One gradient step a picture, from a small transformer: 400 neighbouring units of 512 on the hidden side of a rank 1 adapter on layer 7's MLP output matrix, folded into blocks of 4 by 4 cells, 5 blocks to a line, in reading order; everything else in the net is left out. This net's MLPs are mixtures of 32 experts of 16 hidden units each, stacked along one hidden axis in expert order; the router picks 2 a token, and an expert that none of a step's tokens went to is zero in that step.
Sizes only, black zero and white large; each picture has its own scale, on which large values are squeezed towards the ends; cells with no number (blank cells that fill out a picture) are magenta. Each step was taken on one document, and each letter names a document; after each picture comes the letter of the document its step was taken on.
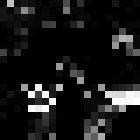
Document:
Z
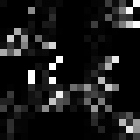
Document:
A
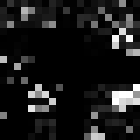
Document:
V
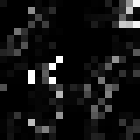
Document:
A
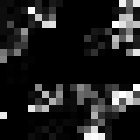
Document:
V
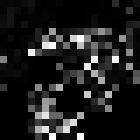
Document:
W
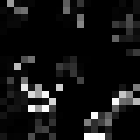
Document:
Z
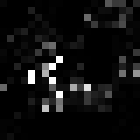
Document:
A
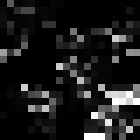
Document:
Z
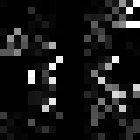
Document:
A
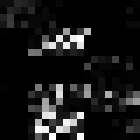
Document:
W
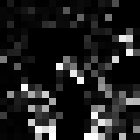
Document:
Z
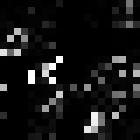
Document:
A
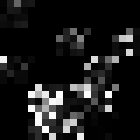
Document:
W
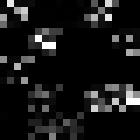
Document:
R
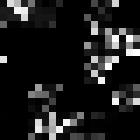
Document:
R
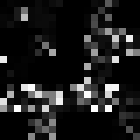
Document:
R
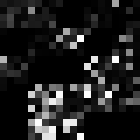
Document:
W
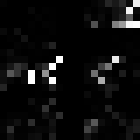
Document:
A
